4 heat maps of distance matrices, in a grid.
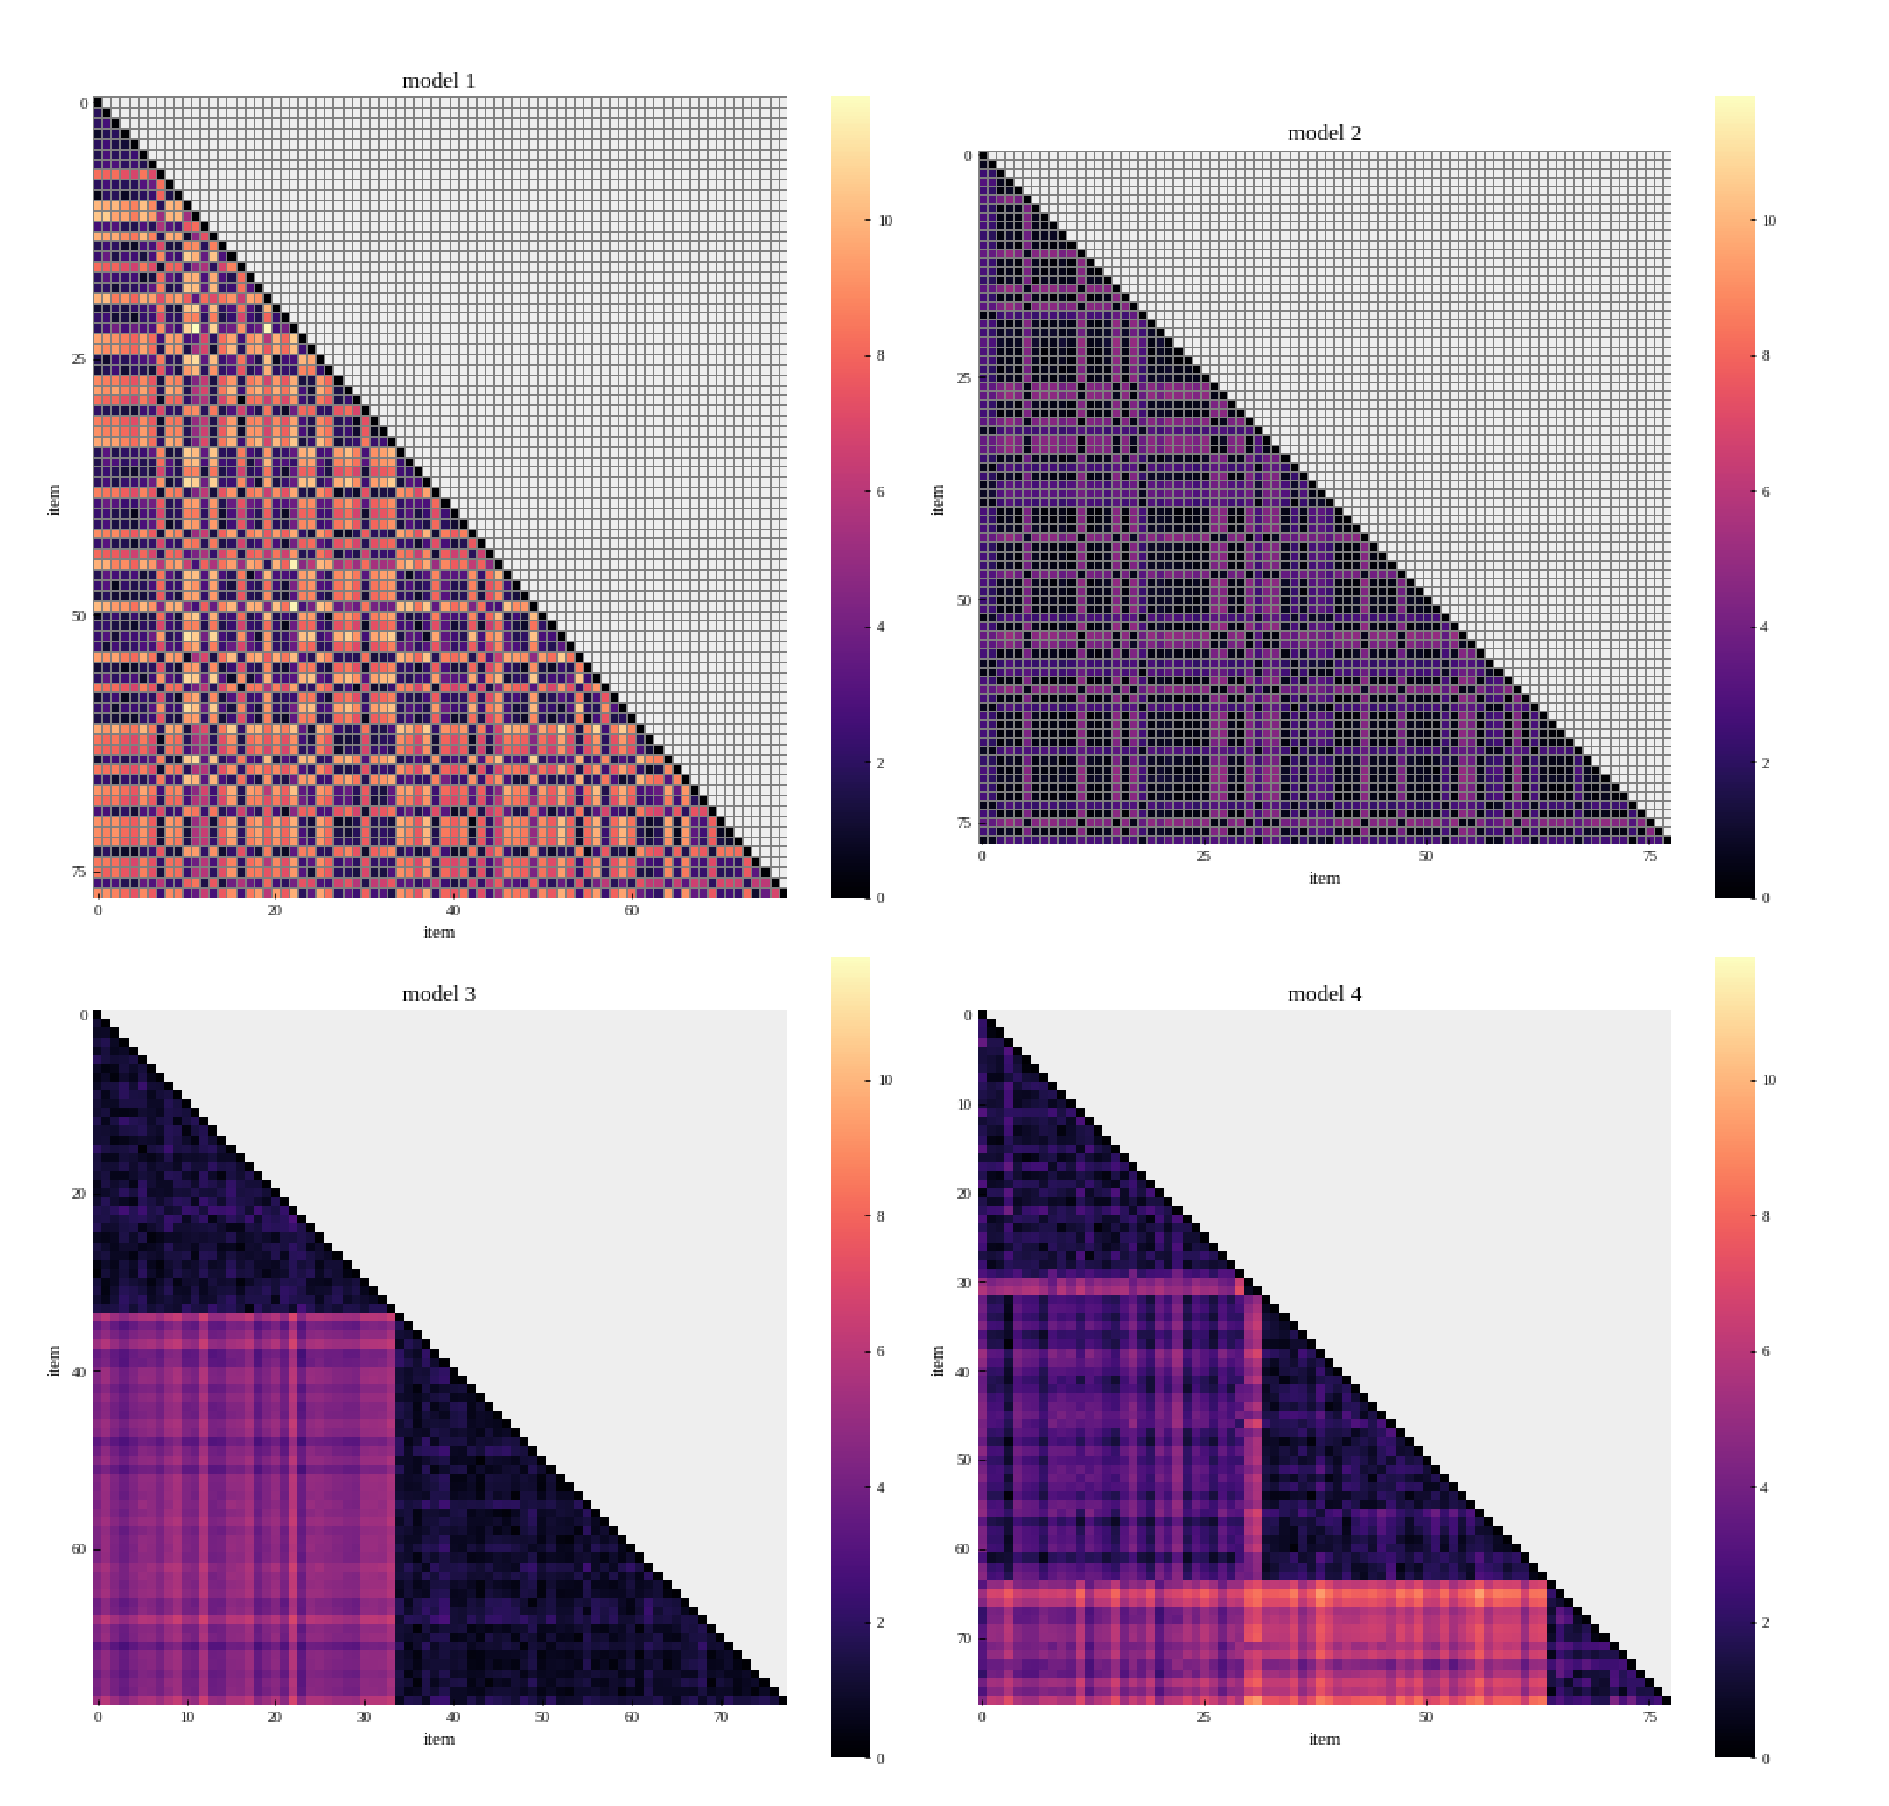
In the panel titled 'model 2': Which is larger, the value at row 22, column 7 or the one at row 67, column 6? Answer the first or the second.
the second
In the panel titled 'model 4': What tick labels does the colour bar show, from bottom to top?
0, 2, 4, 6, 8, 10
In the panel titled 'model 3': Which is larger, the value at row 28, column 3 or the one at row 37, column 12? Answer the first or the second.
the second
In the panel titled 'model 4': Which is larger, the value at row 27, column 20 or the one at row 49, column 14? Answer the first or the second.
the second
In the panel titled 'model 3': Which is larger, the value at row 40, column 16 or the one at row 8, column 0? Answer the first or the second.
the first
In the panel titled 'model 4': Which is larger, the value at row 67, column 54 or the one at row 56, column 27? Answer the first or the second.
the first
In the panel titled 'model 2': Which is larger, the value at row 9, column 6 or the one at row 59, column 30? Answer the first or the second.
the second
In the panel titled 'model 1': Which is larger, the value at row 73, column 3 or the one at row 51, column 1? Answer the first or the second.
the second
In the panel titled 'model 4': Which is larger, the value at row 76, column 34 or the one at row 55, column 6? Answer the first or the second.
the first
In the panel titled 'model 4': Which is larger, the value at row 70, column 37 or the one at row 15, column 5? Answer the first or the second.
the first
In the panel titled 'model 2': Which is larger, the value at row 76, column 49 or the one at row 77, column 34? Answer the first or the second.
the second
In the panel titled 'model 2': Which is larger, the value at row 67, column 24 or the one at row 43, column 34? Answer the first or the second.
the second
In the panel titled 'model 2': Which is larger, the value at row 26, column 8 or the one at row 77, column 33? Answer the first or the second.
the first
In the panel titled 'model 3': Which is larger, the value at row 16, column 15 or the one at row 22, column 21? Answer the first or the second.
the second
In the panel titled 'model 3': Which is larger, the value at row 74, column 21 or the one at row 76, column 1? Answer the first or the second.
the second
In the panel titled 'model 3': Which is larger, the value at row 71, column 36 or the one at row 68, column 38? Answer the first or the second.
the second
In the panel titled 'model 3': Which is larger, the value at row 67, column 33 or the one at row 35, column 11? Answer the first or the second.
the first
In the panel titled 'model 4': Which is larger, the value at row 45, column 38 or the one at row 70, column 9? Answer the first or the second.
the second
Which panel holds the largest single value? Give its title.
model 1
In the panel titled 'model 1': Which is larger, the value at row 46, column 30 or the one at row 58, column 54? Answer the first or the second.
the second
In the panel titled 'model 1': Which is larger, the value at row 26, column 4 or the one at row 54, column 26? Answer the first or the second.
the second
